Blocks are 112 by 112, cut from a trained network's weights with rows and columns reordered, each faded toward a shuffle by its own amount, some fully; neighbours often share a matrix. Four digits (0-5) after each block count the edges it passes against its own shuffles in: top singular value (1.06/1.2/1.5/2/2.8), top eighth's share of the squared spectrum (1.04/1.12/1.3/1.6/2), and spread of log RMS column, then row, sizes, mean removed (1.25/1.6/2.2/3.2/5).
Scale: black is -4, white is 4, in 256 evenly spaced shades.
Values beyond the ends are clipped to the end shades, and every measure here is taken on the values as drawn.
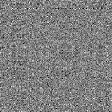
3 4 2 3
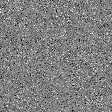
0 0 0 0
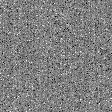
2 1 0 0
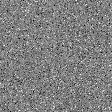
0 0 0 0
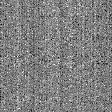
3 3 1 2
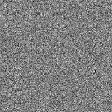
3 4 2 1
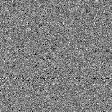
3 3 1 1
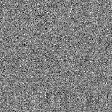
3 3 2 1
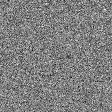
0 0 0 0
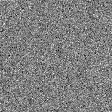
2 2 0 0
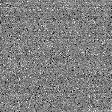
2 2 2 0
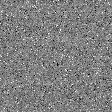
0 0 0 0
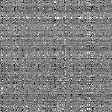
4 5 4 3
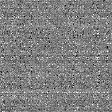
3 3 3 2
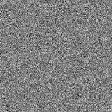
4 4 2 1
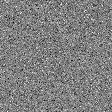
0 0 0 0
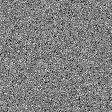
1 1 0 0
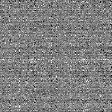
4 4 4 2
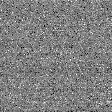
2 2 1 0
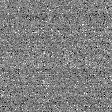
2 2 1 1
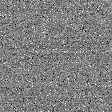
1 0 0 0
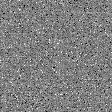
1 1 0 0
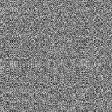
4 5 3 1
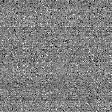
3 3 2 1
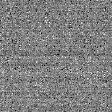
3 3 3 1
